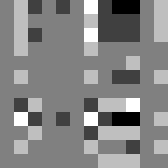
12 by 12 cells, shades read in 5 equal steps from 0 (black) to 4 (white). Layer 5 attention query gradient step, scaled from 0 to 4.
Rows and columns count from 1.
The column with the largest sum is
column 7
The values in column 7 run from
1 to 4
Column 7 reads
4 3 4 3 2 3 2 1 4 1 3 2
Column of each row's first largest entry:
7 2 7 2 10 2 1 10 2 3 2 8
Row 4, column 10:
2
